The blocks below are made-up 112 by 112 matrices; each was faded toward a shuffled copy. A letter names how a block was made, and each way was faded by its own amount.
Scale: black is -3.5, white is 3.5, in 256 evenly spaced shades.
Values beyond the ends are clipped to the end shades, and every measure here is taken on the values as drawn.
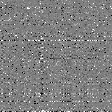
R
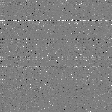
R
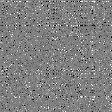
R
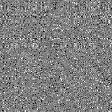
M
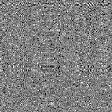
M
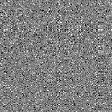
M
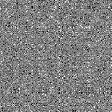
M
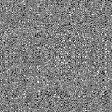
M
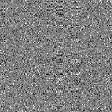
M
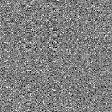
M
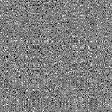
M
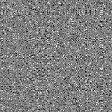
M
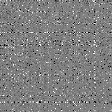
R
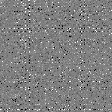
R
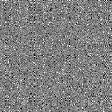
M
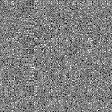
M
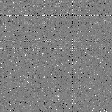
R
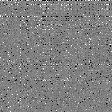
R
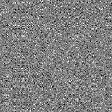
M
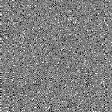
M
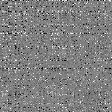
R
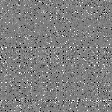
R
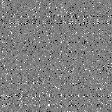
R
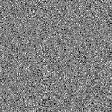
M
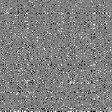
R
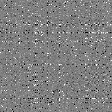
R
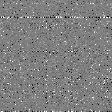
R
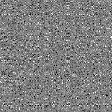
M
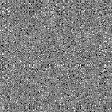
M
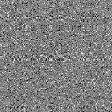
M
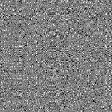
M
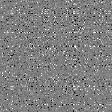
R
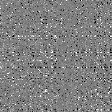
R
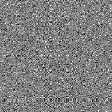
M
